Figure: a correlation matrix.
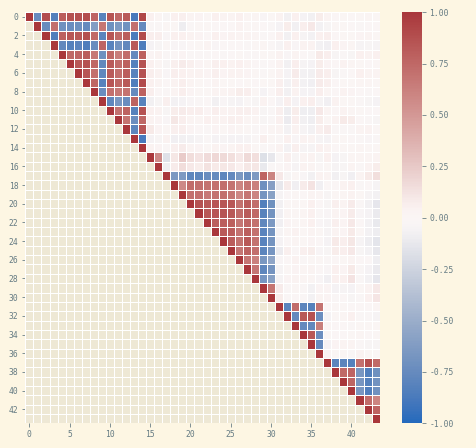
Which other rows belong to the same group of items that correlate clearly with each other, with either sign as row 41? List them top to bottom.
37, 38, 39, 40, 42, 43
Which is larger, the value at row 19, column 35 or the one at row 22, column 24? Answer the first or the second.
the second
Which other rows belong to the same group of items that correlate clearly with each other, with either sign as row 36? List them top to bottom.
31, 32, 33, 34, 35
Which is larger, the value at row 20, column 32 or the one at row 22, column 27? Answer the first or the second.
the second
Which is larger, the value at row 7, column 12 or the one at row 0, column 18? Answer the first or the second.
the first
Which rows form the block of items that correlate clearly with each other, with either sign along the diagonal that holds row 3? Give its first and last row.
0 to 14
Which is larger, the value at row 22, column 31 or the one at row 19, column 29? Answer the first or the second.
the first
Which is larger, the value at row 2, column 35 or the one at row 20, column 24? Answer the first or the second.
the second
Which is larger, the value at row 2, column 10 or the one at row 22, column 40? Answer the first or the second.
the first
